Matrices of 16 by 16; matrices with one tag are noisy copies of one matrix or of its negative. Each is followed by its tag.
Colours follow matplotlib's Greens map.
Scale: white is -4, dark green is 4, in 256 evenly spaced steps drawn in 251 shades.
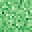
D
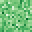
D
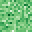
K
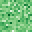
K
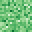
K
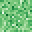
D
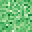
K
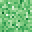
D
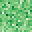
D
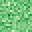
K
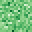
K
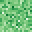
D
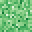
D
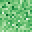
D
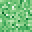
D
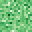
K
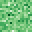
K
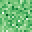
D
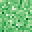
D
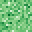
K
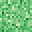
D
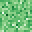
D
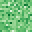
K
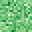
K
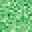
K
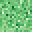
D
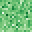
D
